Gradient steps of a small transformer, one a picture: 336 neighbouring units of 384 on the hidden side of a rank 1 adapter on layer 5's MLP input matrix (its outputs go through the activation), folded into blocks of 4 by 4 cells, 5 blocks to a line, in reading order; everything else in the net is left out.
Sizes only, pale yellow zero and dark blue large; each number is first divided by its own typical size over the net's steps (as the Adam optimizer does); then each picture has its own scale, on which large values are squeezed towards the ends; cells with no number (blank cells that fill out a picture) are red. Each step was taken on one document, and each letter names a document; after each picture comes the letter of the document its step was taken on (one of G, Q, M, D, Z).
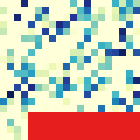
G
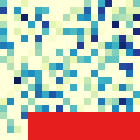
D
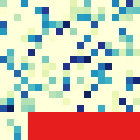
G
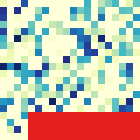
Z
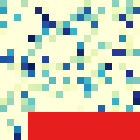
G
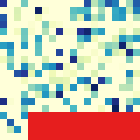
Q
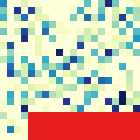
Q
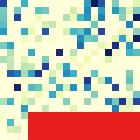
Q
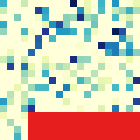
G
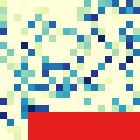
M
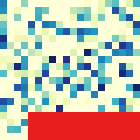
Z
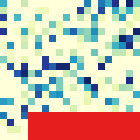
Q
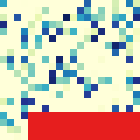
M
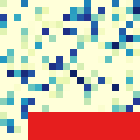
M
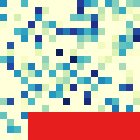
Q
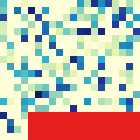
D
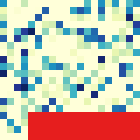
Z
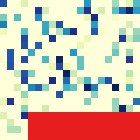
M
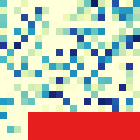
D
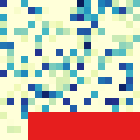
D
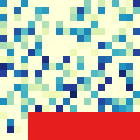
Z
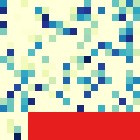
G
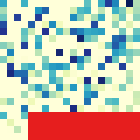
Q
